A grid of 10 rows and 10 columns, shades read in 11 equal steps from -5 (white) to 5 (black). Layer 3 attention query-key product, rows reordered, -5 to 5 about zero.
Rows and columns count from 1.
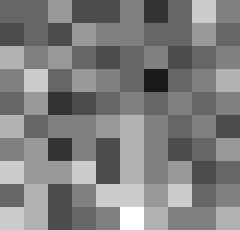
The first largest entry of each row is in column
7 1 5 7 3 10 3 5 3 3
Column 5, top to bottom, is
2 0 2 0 1 -1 2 2 -3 0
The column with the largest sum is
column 3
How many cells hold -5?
1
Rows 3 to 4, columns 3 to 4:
-1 1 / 1 -1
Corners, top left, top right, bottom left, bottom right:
1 0 -3 -2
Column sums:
-5 -7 10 1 5 -12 6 4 2 -1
